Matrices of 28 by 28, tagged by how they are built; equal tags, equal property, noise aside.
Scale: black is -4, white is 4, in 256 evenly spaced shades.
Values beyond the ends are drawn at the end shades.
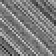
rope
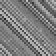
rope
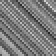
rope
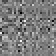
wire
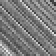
rope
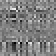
wire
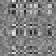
wire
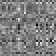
wire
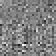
wire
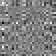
wire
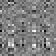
wire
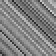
rope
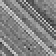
rope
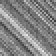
rope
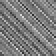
rope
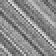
rope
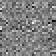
wire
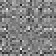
wire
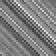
rope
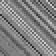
rope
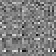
wire
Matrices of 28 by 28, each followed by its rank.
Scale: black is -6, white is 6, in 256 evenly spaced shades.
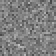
full rank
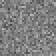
full rank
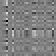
two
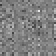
five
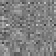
five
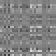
two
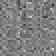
five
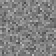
full rank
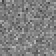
full rank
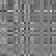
two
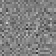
five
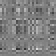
two
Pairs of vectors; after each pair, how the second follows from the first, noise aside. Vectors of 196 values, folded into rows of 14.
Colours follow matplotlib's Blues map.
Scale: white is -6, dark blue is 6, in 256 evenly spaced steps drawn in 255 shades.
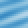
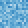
shuffled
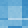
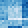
scaled up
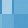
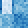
scaled up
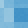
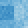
reversed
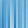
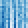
scaled up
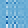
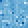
shuffled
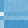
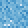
shuffled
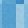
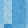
reversed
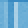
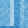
reversed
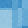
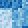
scaled up
